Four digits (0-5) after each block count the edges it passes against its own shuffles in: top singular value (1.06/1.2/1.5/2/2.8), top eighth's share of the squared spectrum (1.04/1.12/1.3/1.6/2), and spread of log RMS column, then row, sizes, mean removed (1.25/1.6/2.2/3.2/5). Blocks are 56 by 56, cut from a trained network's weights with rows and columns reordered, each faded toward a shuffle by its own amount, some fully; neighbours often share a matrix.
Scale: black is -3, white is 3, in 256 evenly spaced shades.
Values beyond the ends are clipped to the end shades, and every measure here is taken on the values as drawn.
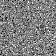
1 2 1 0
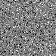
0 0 0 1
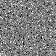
0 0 0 0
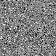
0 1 0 0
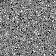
0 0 0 0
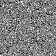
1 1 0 0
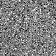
1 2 1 0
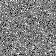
0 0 0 0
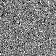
0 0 0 0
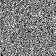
0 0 0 0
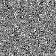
2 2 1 0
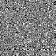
2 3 1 2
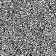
2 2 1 1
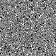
2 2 1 0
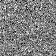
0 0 0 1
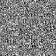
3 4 1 2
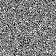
1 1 0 0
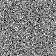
1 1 0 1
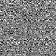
3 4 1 3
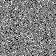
0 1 0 0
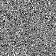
1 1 0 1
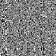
3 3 2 1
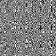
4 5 3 2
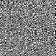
3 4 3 1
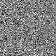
3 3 2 1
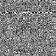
3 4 1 2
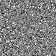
2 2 0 1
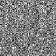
3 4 2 2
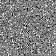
1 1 0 0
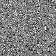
2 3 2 0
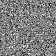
1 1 0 0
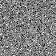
1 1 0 0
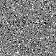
1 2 0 0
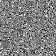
2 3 1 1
